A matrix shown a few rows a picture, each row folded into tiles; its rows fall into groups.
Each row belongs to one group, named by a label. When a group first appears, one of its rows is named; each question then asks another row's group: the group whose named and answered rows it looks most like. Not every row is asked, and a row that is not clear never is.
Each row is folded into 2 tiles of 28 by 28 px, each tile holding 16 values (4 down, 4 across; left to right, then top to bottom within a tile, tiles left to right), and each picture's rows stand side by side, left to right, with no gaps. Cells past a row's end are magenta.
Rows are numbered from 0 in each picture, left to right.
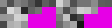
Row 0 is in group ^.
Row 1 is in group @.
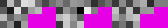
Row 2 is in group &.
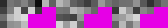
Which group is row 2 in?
^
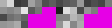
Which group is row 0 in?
@
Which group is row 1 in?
^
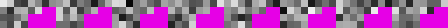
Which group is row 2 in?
@
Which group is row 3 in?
&
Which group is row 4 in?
@
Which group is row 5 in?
^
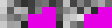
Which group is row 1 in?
^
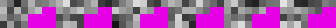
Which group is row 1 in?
@
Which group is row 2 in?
&
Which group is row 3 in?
@
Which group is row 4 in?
@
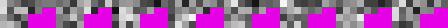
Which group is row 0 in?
@
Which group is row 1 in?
&
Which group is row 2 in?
^
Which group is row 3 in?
^
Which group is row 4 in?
@
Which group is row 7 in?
&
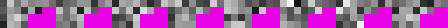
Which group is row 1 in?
&
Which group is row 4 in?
@
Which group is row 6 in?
&
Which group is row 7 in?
^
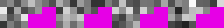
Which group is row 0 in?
&
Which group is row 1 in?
^
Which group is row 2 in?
&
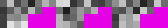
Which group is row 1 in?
@
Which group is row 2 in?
^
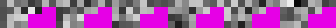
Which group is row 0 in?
^
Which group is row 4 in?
&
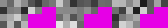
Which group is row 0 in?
^
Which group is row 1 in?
@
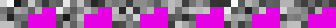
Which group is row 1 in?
&
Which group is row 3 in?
@
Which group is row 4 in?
&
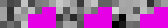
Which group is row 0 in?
&
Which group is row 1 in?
@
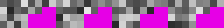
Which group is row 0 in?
&
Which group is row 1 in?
^
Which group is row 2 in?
^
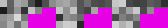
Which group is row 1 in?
@
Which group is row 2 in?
@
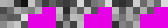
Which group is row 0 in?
@
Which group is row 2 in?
&
